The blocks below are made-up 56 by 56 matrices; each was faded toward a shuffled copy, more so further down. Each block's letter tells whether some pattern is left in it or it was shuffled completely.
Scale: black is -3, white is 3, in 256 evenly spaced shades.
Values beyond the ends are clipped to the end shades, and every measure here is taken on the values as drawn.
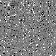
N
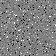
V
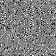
N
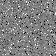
V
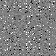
N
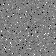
V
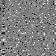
N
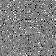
N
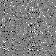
N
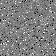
V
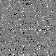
N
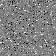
V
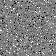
V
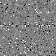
N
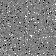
V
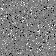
V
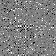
N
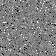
V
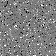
V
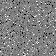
V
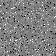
V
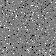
V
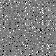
N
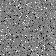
V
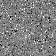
V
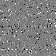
N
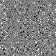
N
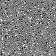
V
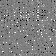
N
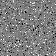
V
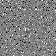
N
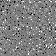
N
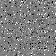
N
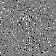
N
